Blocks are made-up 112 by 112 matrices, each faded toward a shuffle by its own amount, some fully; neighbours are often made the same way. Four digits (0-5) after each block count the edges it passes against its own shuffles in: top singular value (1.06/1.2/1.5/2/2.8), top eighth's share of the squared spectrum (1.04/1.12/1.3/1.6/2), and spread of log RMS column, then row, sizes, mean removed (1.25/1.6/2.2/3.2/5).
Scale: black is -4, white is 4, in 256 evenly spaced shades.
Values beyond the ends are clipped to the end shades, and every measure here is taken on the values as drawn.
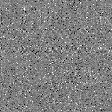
4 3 1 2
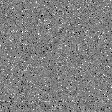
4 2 0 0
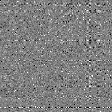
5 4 2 2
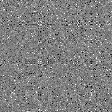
4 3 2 2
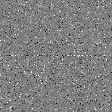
3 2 0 1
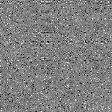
4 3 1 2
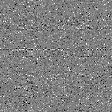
4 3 1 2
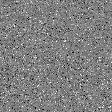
0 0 0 1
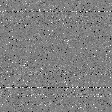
3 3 0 2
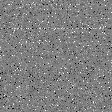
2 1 0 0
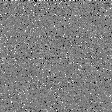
2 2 0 2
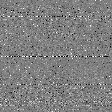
3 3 0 3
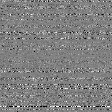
3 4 0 4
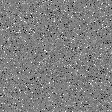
0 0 0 0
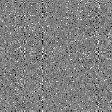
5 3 2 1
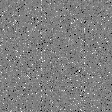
3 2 1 1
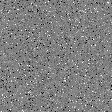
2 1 0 0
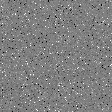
2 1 0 0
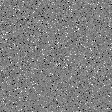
2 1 0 0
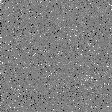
2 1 1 0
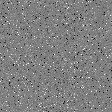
2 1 0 0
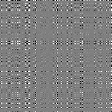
5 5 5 4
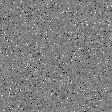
0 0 0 0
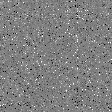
3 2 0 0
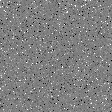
0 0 0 0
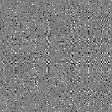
5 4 3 2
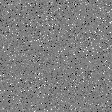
2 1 0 0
